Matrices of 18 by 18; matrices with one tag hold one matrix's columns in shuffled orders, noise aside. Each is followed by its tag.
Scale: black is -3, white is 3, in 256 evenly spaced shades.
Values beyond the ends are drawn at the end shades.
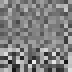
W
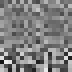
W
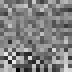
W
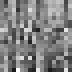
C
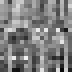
C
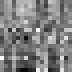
C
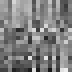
C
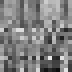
C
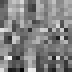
C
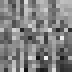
C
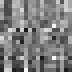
C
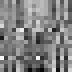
C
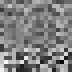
W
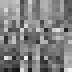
C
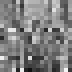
C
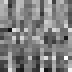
C
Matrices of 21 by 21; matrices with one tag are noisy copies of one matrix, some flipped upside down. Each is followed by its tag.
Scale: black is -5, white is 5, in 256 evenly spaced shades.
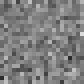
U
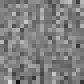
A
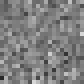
U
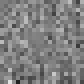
A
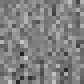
A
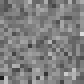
U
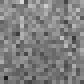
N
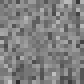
A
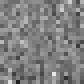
A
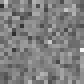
U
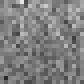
N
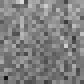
N
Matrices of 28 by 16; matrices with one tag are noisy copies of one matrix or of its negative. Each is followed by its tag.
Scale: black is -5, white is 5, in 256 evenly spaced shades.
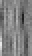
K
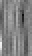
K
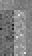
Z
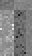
Z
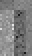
Z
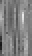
K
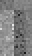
Z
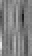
K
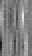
K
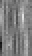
K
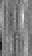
K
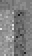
Z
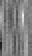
K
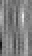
K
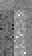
Z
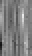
K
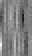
K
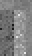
Z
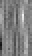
K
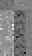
Z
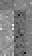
Z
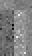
Z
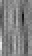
K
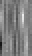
K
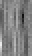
K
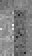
Z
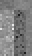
Z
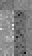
Z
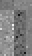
Z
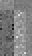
Z
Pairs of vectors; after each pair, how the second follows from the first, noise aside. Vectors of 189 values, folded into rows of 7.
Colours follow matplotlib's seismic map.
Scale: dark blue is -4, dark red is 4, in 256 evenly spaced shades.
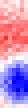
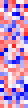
shuffled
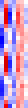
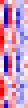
negated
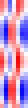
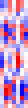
sign-scrambled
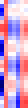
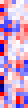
sign-scrambled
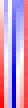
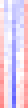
shrunk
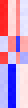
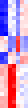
negated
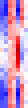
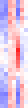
shrunk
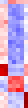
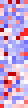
shuffled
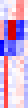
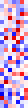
shuffled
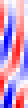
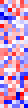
shuffled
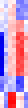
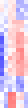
shrunk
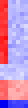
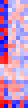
sign-scrambled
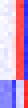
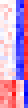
negated
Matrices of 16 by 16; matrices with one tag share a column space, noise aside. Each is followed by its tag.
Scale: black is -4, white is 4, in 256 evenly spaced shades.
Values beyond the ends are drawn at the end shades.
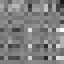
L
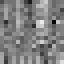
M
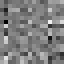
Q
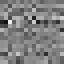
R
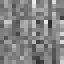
M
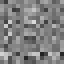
Q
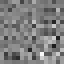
Q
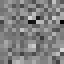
R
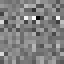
R
